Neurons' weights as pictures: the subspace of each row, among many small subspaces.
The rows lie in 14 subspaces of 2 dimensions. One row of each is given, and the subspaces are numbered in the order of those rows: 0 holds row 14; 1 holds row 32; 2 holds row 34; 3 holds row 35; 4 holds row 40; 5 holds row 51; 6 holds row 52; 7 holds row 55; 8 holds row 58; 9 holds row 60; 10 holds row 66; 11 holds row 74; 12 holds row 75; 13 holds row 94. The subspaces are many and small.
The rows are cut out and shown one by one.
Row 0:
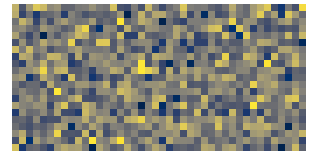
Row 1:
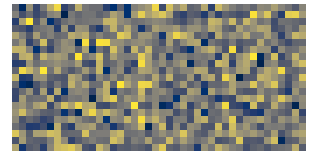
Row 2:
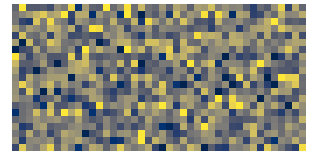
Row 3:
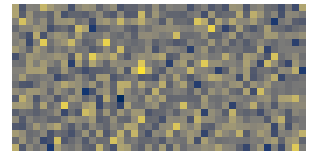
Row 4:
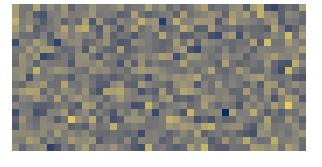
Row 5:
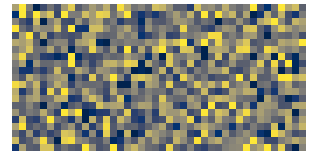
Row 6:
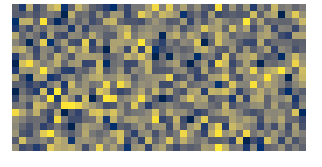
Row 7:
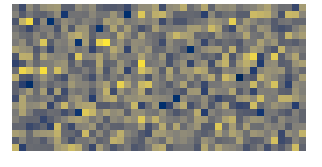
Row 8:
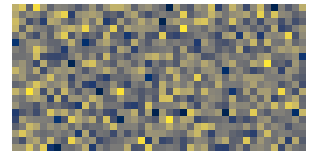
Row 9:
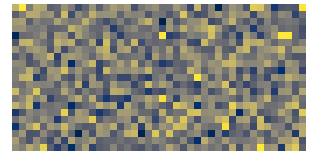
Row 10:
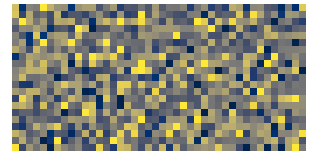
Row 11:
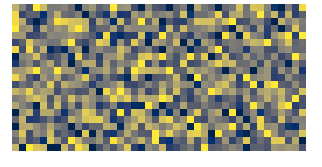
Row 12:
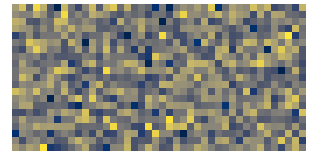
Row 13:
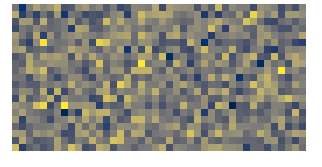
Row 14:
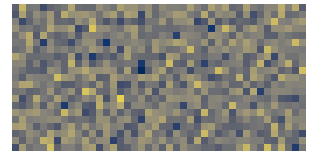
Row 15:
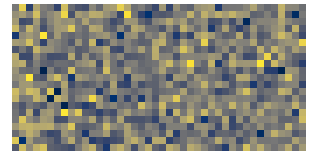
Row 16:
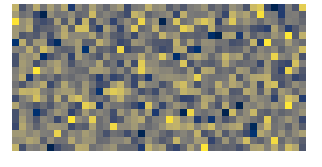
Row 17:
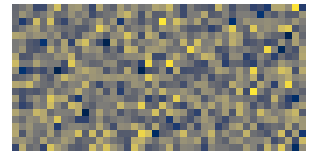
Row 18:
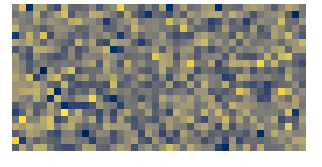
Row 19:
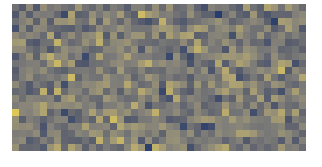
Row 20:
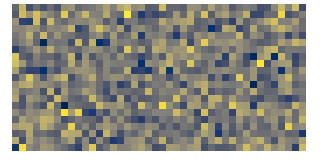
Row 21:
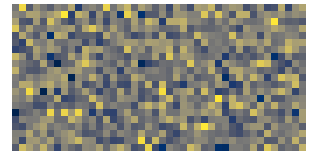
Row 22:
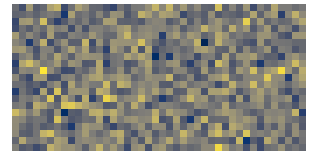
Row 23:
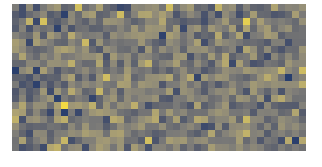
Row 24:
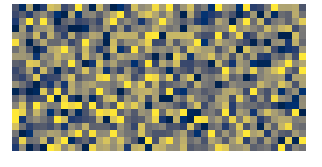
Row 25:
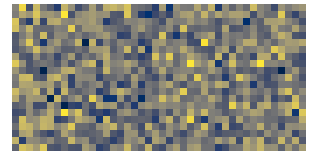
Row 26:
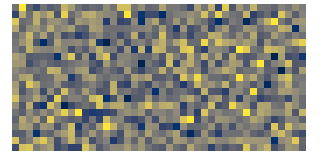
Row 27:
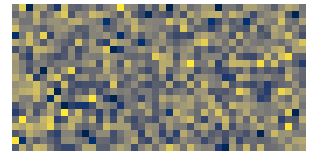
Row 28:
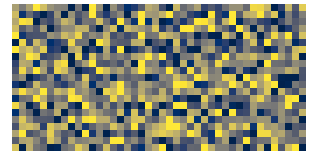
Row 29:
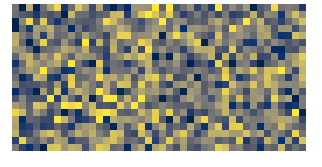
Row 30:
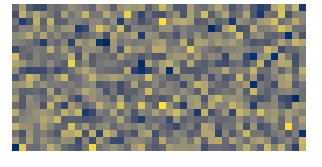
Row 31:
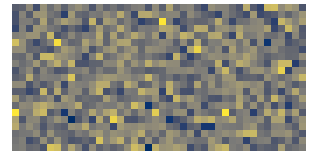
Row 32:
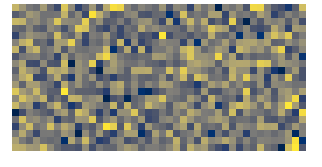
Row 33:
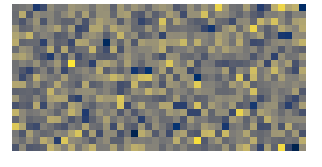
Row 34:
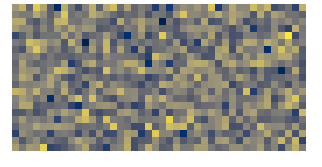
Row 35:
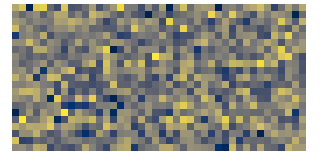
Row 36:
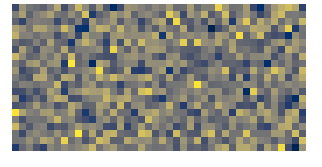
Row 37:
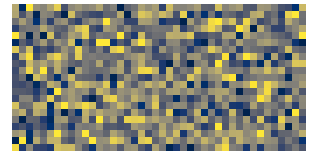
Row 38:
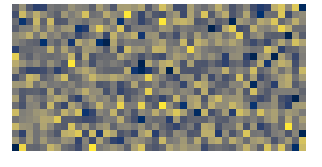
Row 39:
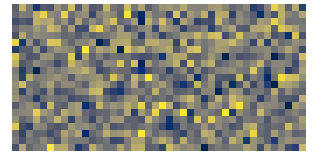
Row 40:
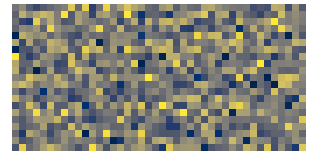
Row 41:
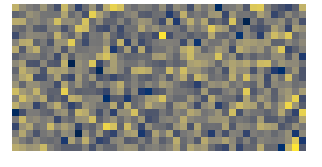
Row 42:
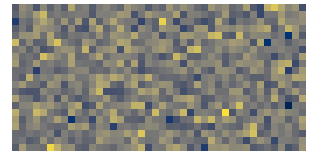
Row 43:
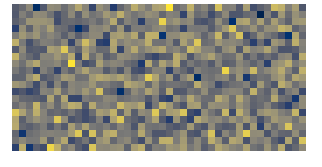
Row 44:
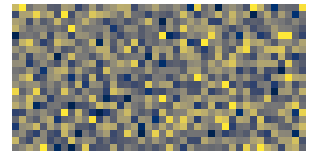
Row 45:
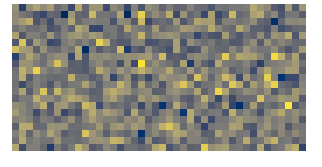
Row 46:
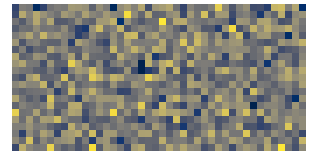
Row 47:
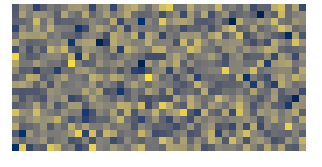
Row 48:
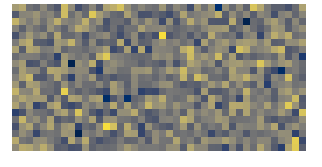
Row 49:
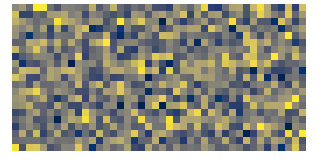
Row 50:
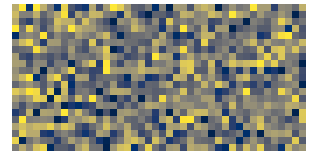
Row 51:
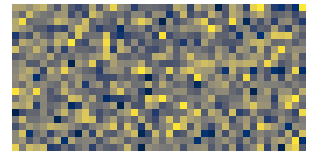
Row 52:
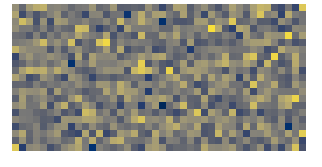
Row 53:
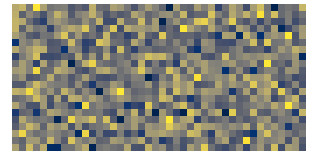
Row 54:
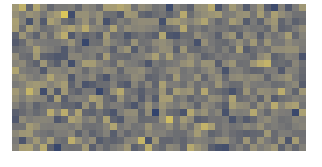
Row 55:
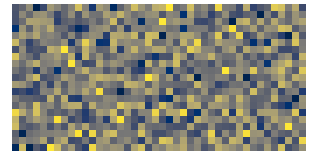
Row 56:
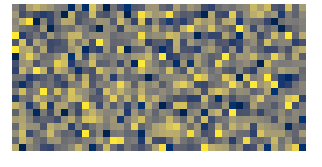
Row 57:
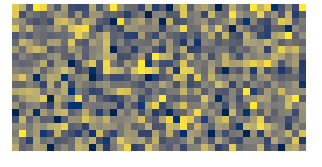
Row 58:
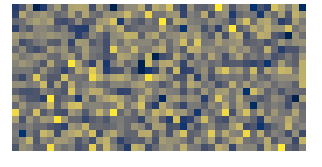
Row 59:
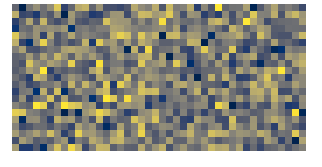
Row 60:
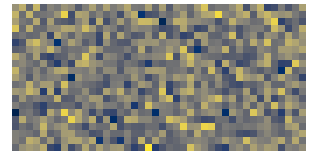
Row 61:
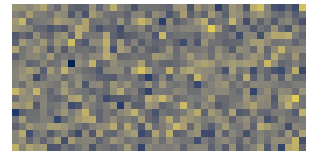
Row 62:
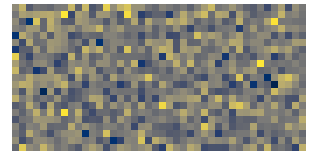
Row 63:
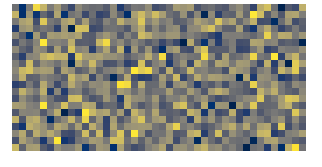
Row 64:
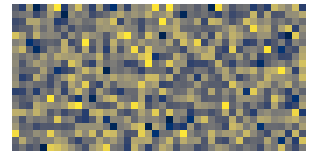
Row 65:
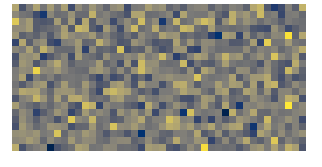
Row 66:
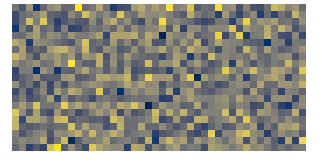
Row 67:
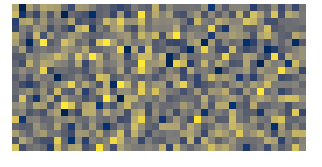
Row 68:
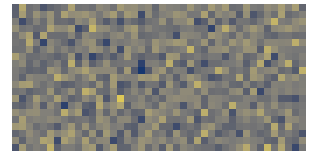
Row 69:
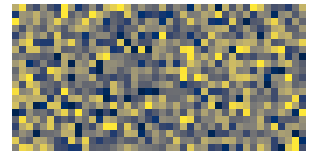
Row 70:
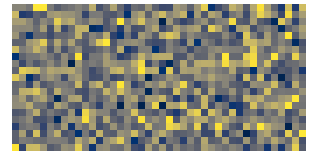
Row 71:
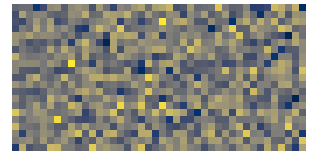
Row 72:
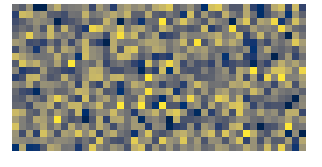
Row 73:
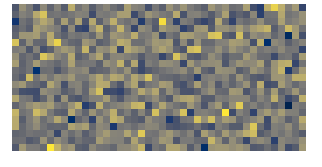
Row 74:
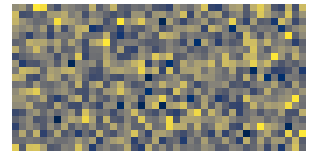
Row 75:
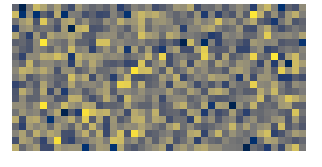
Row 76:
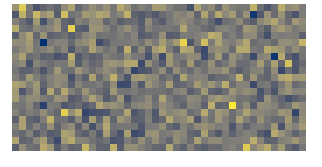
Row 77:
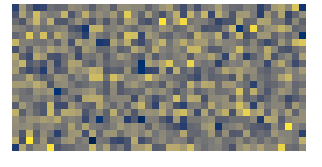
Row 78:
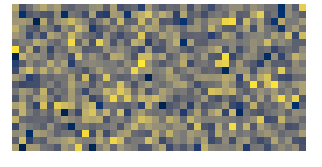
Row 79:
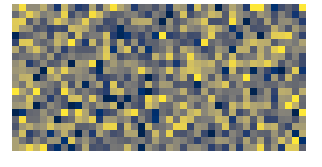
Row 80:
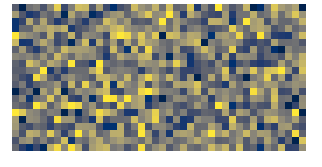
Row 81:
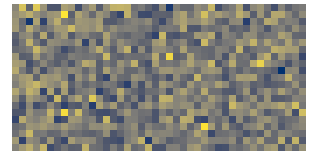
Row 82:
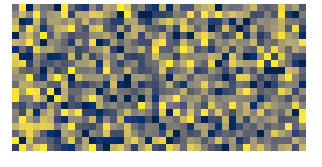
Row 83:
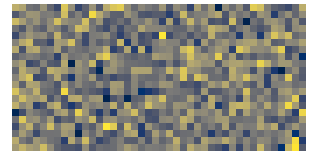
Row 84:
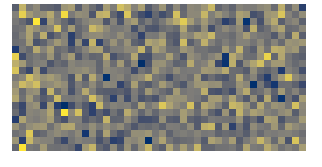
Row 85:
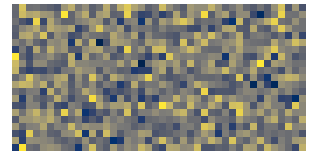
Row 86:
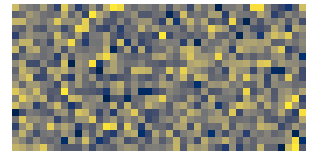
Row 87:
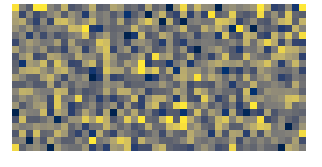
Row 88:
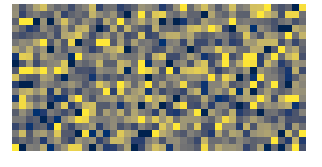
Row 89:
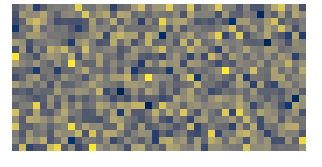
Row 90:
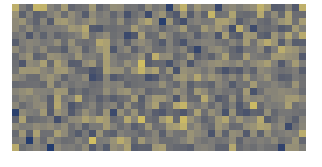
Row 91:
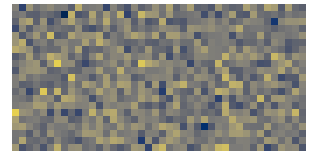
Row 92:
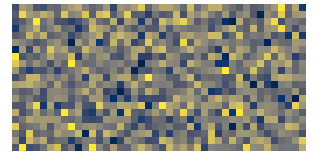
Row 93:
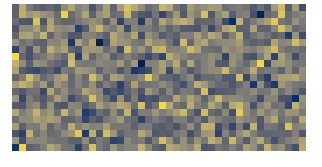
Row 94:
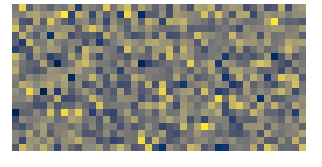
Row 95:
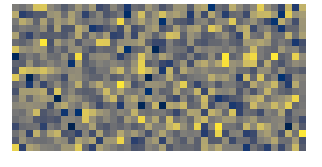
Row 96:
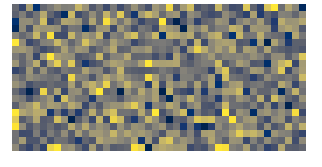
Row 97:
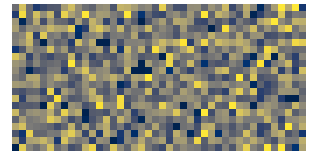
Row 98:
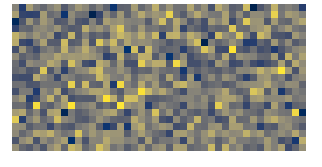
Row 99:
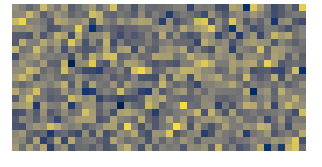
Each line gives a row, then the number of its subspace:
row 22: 11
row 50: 8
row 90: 3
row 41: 1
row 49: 11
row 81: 7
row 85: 7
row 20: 6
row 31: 9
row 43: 7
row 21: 13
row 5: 12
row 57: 8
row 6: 11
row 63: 12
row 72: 11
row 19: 9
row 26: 1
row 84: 10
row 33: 12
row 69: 1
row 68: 0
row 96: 13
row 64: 2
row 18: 3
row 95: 11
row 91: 13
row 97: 5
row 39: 13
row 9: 12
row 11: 10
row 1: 2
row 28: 4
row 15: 8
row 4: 9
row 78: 10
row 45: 13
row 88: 2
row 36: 1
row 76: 12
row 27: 3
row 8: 4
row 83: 1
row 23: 10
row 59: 5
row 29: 6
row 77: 3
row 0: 8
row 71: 6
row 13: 5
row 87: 3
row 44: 12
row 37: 3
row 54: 4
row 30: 6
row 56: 4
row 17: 2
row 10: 0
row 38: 6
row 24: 7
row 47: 7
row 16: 9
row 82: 8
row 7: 2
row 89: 10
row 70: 11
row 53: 4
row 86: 1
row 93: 7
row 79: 5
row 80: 5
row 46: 8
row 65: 9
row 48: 1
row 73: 9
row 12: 2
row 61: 5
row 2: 13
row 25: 6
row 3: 0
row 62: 4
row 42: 9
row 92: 10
